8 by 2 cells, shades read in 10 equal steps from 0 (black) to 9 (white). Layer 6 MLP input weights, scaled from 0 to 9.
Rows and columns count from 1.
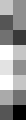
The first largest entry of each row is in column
1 2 1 1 1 1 1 1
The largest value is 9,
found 2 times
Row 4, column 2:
7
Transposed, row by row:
7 3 4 9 8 9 6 3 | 5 5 2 7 5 7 4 0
